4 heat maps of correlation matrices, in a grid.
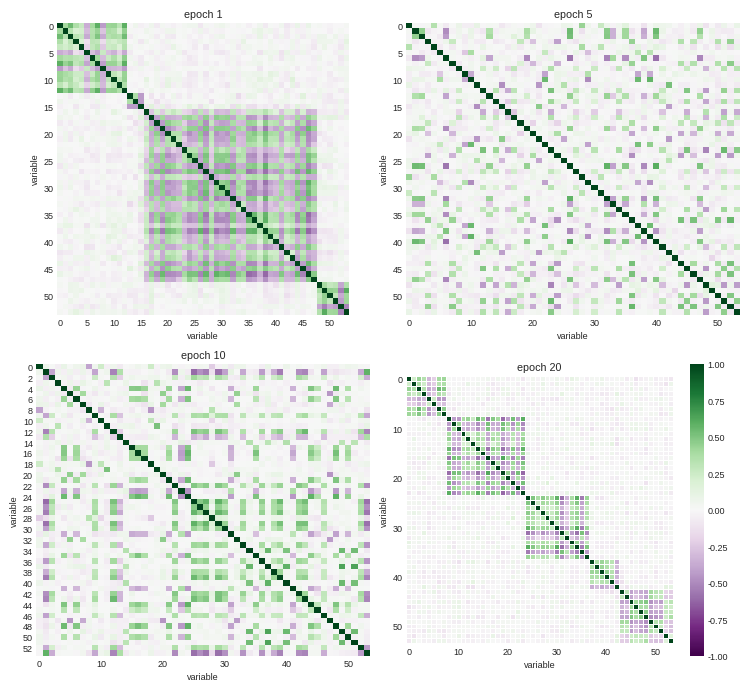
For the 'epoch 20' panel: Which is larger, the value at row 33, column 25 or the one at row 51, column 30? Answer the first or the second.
the first
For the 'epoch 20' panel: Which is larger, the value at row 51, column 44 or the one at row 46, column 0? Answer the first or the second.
the first
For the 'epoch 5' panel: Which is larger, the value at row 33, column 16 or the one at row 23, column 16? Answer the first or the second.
the first
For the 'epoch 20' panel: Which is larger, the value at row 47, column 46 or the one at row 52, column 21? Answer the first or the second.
the first
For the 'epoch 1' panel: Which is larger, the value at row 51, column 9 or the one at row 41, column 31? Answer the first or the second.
the second
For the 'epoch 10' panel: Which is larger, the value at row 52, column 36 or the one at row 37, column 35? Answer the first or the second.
the first
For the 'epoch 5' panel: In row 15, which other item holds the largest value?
21
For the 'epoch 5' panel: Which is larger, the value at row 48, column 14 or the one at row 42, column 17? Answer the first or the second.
the second
